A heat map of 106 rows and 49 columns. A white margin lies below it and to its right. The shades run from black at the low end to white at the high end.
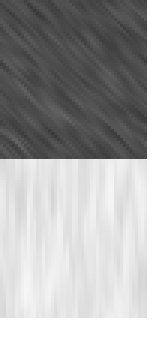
The table splits into 2 rows of 1 panel. Panel 1,1: low, slanting down to the right, faint in contrast. Panel 2,1: very high, streaked downward, faint in contrast.
